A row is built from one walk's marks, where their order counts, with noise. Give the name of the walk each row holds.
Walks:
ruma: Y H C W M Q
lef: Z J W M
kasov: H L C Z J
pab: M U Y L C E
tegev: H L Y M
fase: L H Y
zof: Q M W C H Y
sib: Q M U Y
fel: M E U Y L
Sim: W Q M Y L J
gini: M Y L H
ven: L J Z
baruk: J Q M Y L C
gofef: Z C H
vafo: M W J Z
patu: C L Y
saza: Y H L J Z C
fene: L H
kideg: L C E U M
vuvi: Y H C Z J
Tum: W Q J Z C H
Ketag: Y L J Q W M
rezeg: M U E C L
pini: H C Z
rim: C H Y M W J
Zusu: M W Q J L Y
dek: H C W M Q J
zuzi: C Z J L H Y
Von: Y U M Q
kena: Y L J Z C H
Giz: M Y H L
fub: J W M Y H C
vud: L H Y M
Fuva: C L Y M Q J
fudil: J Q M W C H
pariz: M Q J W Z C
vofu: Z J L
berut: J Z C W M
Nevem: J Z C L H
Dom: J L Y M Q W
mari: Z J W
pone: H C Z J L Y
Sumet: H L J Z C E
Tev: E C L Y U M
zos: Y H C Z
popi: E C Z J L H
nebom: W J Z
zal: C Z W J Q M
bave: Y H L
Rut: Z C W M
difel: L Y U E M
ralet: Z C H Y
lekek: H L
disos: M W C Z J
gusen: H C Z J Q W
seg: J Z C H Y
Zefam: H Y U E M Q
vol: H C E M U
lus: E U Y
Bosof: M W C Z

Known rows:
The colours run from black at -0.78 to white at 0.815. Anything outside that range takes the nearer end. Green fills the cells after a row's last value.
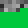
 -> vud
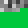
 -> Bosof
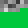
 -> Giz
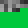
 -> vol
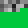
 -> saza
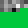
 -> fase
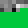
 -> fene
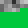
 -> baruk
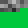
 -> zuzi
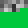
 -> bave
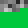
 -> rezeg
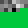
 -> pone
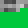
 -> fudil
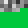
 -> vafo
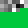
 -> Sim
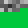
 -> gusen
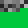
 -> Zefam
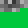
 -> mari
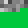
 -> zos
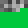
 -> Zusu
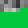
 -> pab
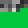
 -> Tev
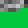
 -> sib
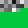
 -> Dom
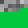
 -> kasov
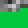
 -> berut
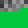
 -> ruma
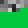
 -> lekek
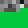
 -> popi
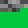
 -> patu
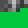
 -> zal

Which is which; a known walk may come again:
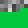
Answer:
Sumet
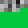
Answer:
disos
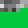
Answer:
Tum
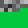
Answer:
gusen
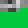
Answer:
seg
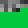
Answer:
vol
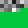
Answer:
Dom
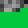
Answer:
kideg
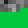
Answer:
lef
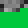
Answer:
difel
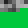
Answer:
ralet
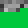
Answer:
vud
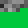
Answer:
tegev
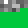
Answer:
ven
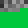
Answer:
ruma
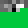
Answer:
kena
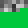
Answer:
bave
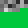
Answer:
fel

